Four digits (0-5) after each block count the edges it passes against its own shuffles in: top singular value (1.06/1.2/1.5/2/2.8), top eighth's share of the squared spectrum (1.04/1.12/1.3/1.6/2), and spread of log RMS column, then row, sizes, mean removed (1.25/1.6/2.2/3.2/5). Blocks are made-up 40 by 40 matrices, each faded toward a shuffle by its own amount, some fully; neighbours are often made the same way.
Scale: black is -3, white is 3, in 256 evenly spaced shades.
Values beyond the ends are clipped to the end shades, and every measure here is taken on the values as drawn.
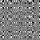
4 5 3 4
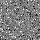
0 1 0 0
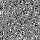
2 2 1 0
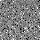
2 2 0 0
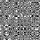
4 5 3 3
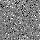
2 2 0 0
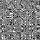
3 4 2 2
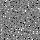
2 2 0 0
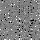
3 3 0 0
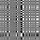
5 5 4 3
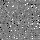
2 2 0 0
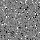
1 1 1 0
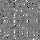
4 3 1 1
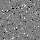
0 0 0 0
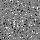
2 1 0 0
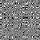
4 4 2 3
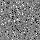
0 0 0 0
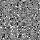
3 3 1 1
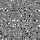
3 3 0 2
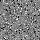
1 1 0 0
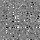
3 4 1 1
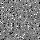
2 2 0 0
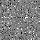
2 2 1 1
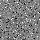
1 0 0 0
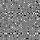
3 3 2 2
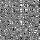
3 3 1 2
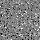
2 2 1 1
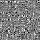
3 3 1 2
